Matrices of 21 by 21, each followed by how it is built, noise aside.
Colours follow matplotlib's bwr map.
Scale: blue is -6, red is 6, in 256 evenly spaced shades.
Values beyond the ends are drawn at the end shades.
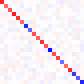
diagonal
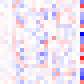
uneven columns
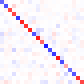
diagonal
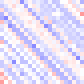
Toeplitz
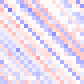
Toeplitz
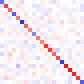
diagonal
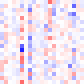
uneven columns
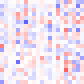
uneven columns
